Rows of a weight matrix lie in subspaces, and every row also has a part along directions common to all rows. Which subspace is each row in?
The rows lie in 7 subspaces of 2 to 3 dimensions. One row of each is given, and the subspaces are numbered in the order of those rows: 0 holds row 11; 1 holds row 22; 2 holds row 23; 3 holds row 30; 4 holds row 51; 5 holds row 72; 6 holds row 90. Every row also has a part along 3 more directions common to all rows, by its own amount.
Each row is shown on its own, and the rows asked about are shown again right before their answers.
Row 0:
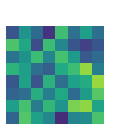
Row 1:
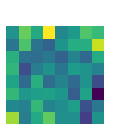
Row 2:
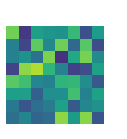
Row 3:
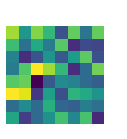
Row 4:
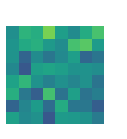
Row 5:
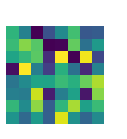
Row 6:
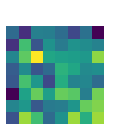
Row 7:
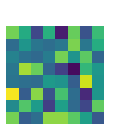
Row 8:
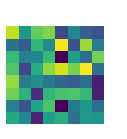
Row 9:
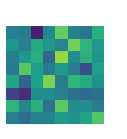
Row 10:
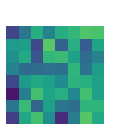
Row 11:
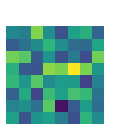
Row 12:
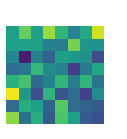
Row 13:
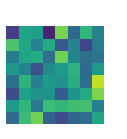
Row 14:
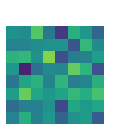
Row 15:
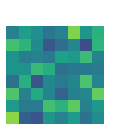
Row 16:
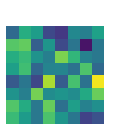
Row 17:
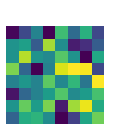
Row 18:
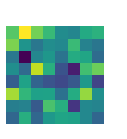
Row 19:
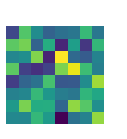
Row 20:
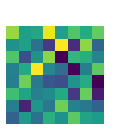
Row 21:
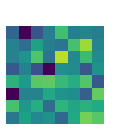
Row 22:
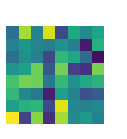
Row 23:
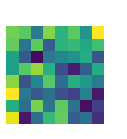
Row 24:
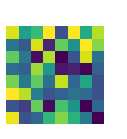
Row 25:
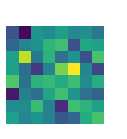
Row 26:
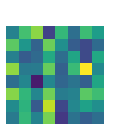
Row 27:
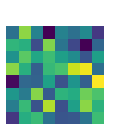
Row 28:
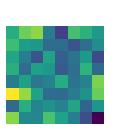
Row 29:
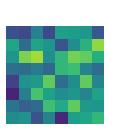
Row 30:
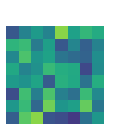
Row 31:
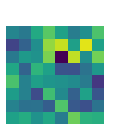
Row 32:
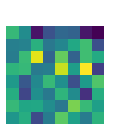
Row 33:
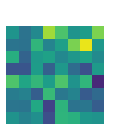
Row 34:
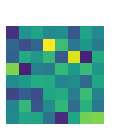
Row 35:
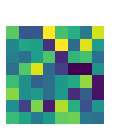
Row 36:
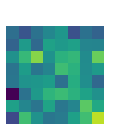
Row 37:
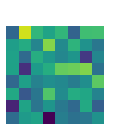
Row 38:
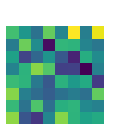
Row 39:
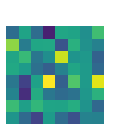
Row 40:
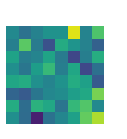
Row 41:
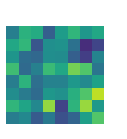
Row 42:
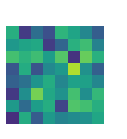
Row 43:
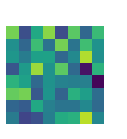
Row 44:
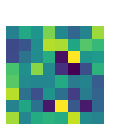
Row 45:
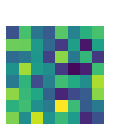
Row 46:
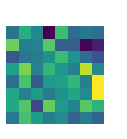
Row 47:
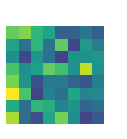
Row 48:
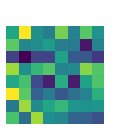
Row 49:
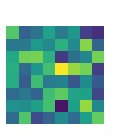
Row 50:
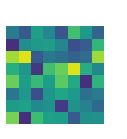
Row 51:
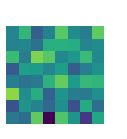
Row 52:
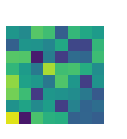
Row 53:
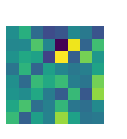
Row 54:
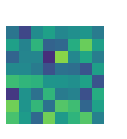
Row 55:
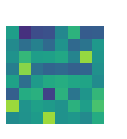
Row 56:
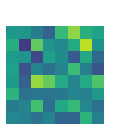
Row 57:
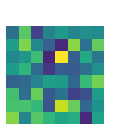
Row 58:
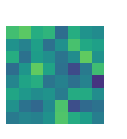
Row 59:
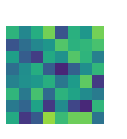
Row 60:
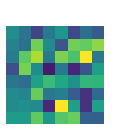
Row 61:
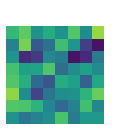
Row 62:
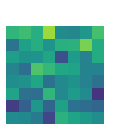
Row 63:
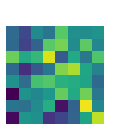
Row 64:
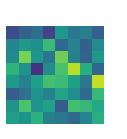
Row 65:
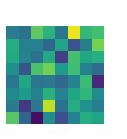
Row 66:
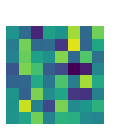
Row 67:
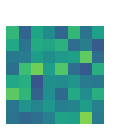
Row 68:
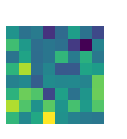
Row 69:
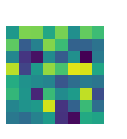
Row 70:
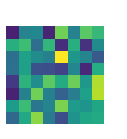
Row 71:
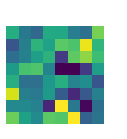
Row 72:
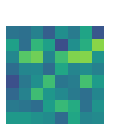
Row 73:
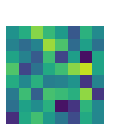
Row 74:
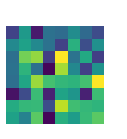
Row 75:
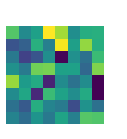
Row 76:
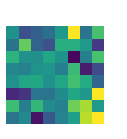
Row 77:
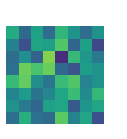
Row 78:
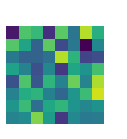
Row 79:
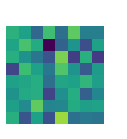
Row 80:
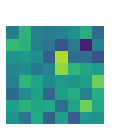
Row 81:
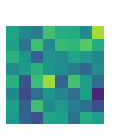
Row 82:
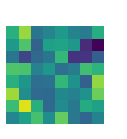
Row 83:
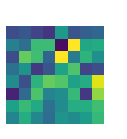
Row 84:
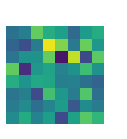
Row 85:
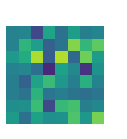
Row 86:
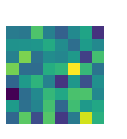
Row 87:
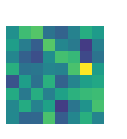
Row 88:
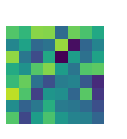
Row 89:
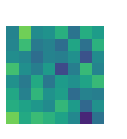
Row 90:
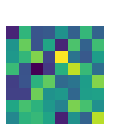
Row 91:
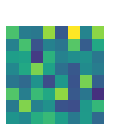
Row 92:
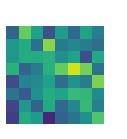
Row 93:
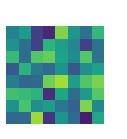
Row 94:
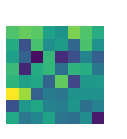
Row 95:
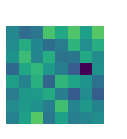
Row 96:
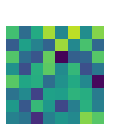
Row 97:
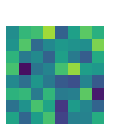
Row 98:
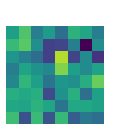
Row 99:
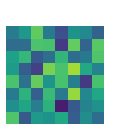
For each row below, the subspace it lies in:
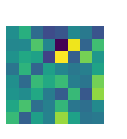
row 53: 0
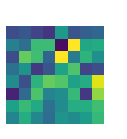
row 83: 0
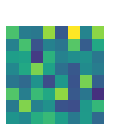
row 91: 3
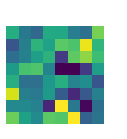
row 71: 1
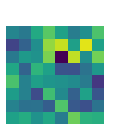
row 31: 1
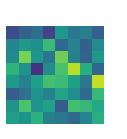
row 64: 0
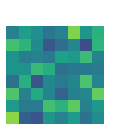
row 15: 5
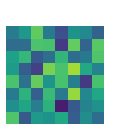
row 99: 0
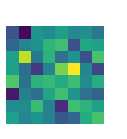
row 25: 0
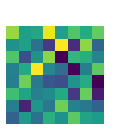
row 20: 0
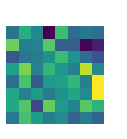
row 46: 6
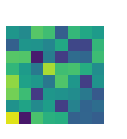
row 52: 0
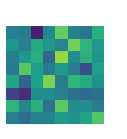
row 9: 2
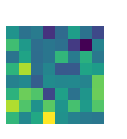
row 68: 4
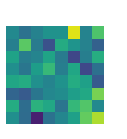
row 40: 5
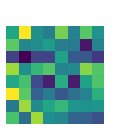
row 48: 2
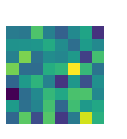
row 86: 4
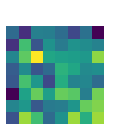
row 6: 2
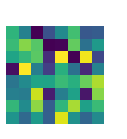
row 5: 1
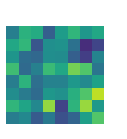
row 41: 5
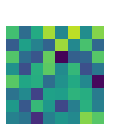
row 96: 5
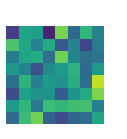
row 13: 3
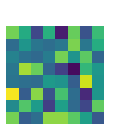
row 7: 3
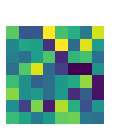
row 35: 0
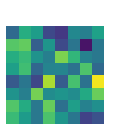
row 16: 2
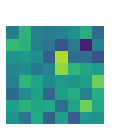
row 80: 1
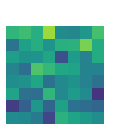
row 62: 4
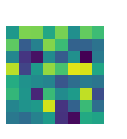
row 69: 2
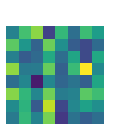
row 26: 1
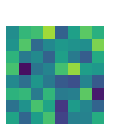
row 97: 6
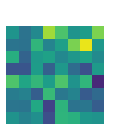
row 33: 4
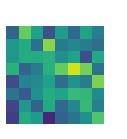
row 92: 4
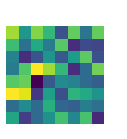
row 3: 6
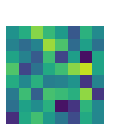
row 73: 5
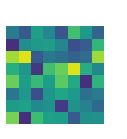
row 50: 0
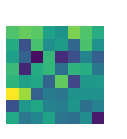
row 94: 2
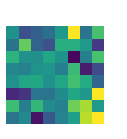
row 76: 5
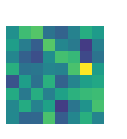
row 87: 3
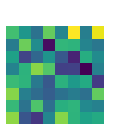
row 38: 5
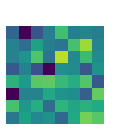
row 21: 4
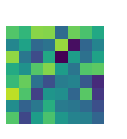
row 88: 0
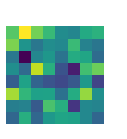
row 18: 0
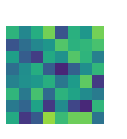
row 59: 3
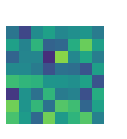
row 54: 4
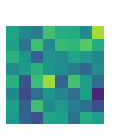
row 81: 2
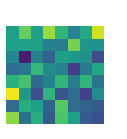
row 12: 4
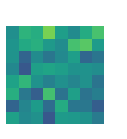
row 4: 4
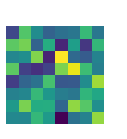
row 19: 6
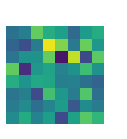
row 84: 1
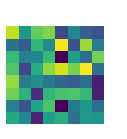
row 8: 3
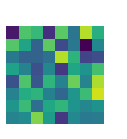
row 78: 3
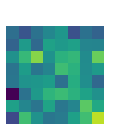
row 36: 2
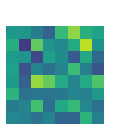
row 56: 2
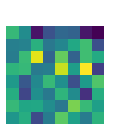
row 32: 3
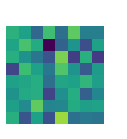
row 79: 1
